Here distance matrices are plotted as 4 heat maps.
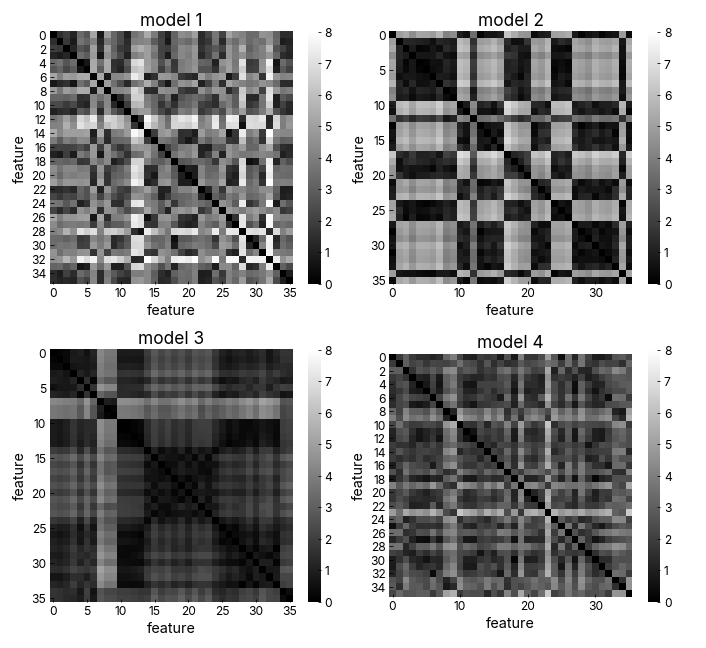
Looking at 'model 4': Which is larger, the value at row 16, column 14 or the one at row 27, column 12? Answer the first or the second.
the first
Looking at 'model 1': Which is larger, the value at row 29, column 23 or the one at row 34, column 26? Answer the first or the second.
the second
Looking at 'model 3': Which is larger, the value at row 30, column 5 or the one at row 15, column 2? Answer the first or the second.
the second
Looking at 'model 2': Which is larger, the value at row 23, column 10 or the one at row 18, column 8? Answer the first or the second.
the second
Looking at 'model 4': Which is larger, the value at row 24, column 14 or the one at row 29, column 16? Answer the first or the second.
the second
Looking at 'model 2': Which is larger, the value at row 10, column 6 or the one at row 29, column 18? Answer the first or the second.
the first
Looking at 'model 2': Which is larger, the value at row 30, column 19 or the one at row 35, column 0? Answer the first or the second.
the first
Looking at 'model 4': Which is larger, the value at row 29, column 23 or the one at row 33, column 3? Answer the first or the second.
the first
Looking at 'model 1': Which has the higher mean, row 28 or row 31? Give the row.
28
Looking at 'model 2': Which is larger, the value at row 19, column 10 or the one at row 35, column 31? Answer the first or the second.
the first
